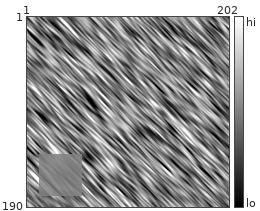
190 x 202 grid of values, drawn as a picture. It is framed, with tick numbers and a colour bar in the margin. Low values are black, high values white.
Streaks slant down to the right. An odd patch, calmer than its surroundings, sits in the bottom left. The values follow a bell shape. No row or column stands out.
